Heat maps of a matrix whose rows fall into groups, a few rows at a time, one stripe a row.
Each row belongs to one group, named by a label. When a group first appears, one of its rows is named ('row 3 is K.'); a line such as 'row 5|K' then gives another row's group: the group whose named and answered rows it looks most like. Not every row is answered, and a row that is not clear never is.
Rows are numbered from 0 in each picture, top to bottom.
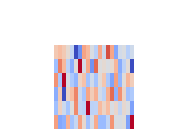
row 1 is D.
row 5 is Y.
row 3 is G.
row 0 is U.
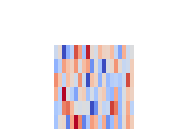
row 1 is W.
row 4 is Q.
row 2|Y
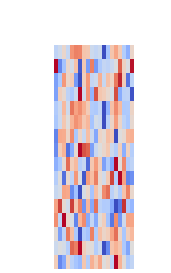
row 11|D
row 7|D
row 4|W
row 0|W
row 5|W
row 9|G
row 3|D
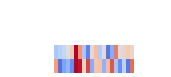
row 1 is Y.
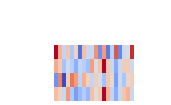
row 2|G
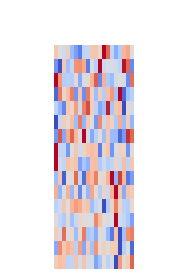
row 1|Q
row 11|W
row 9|G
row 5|Q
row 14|D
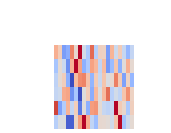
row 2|D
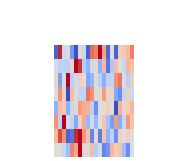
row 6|D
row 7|W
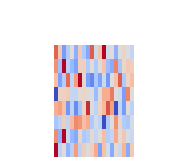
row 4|U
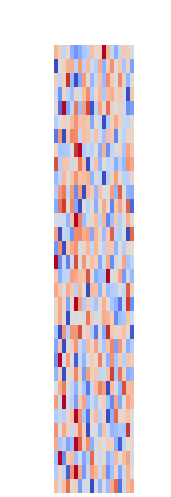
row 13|Y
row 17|Y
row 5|W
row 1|Q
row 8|Y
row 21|G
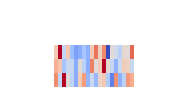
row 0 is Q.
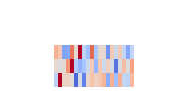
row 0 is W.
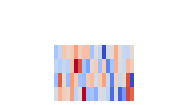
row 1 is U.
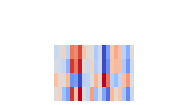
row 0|W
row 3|W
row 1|W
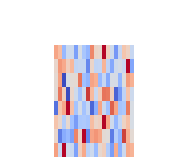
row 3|U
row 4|Q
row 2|Y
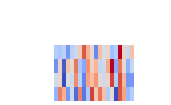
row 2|G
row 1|G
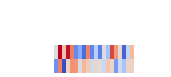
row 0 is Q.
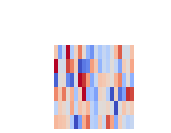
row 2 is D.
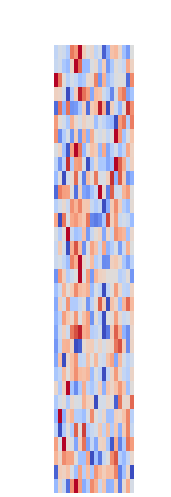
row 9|G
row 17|W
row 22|G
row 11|W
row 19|W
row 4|Q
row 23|W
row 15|W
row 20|W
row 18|Q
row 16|D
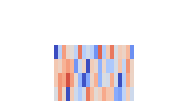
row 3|U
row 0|Q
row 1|Y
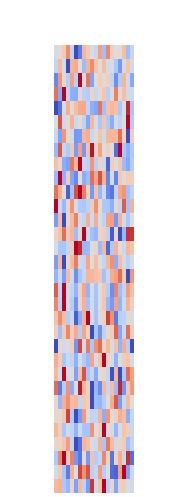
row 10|D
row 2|D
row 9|Q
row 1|U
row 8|W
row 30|D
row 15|G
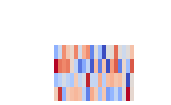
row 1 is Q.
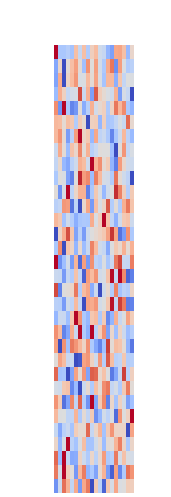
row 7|D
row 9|D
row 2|G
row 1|G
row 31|W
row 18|G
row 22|U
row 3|D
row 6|D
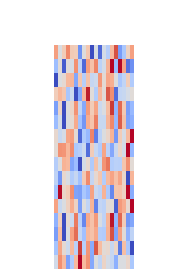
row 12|G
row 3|U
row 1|G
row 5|G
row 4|G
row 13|G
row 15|D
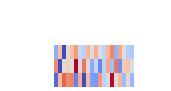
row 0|G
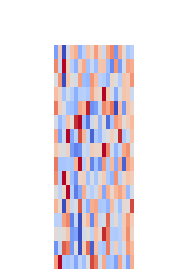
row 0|G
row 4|U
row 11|Y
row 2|Y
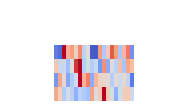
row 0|Q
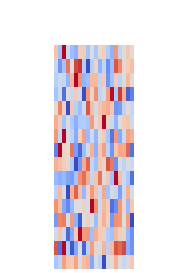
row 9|D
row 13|D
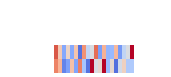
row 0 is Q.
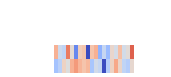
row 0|Y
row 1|W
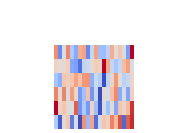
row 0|Y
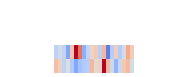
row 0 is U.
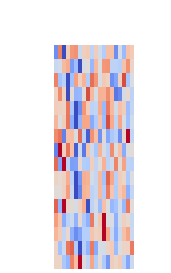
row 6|Y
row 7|Q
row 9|U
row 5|U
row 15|W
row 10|U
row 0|G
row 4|U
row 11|Y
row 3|U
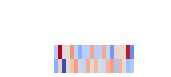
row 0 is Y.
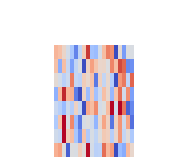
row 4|G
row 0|U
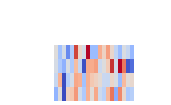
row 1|G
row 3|G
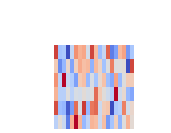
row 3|D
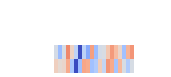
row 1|U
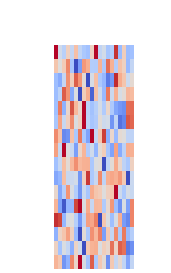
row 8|W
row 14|G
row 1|U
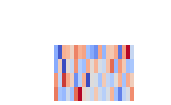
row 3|Y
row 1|G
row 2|Y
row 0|Q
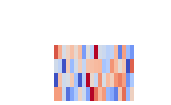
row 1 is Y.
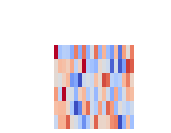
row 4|U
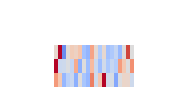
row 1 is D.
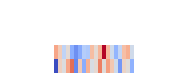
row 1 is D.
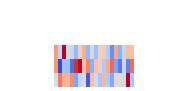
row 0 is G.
